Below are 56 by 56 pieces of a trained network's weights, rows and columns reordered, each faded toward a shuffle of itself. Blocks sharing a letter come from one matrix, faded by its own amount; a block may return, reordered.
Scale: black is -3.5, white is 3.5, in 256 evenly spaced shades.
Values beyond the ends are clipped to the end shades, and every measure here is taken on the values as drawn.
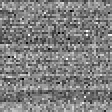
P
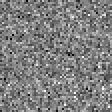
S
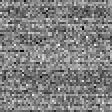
P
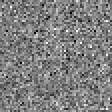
S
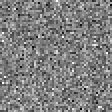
S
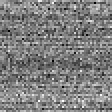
P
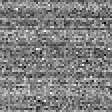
P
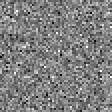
S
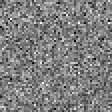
S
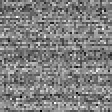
P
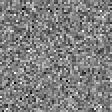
S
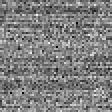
P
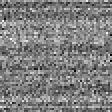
P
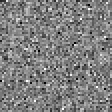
S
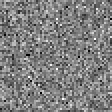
S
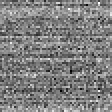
P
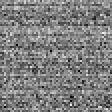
P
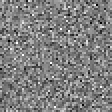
S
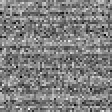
P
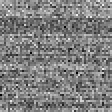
P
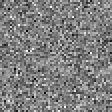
S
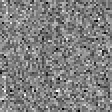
S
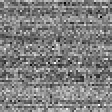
P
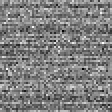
P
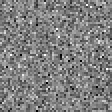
S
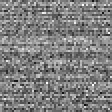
P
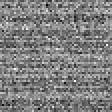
P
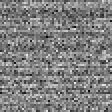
P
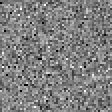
S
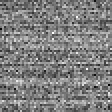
P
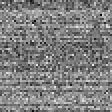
P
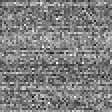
P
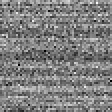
P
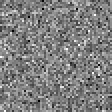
S
